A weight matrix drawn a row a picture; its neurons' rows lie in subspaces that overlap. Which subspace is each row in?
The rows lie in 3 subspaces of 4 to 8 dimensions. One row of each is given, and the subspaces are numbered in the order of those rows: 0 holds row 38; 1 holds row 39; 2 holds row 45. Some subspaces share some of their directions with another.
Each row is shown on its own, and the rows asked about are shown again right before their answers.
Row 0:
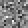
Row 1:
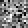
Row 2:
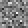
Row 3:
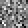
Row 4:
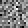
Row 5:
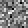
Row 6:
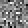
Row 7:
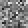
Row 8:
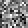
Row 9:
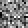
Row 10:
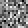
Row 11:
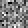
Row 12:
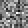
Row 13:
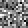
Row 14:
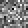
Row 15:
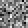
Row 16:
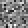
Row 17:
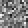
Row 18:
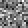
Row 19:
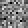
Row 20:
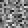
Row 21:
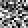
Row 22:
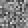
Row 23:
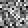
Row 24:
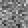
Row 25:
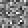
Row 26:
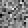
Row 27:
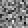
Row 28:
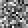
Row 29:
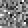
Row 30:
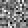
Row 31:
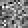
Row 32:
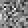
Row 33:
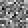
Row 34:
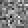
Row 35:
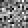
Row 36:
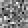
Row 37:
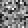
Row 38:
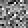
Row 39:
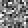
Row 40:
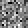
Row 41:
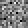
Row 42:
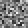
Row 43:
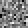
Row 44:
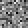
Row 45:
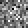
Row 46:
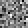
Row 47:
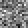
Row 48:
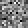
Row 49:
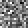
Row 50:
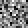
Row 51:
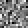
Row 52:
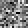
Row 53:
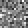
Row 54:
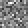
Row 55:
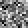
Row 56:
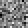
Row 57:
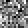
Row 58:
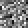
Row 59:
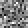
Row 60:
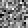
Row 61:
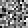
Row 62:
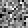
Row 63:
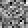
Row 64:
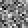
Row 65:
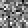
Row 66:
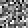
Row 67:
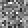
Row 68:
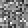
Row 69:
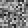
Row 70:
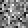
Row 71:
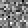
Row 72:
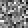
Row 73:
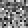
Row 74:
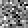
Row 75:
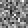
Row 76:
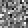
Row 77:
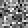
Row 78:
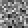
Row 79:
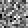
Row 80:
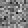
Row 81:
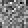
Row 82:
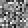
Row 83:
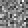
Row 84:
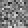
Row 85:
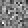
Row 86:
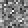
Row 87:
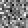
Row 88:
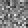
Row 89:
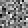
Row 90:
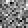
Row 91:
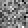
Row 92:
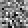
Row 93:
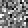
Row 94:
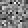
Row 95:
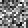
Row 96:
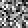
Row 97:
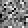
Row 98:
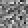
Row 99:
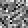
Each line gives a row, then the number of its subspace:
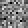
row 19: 1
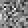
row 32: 1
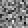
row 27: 0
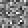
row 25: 0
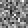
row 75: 2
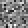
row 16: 0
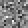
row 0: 0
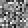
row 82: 1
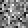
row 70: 2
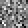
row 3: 0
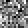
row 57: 2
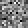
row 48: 1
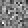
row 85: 0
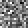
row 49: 2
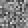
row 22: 1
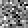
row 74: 2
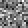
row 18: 1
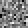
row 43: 2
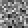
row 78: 0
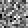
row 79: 2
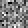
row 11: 1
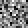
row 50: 2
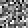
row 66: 0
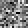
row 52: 2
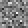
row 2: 0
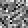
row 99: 0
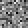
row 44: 0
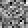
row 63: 0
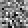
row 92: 0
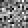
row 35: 2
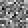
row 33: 0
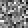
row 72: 1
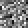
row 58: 0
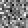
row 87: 2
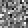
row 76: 1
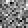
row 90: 0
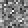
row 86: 2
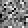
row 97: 1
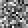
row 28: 2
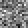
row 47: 0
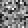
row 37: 2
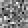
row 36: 2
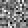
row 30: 0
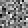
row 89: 1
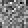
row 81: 0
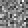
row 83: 0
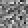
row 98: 0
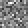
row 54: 0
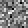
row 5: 2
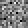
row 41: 1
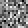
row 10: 2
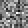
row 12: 2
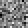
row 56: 2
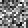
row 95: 0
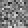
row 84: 0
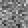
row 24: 0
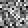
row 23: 2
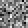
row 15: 2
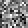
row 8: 0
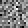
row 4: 2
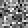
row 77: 2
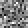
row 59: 2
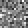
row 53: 2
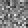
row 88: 0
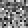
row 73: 0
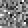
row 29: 2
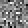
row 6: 2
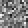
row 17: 1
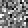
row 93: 1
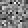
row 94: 1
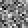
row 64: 0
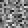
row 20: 2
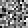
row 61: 1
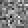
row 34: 2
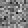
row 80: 2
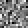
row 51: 2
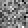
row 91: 2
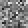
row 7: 0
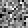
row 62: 1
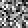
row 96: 1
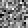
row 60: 1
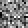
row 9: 2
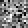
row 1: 2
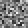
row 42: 0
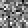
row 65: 1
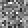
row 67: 1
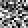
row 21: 0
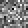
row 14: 2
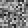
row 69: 1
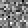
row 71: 1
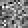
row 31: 0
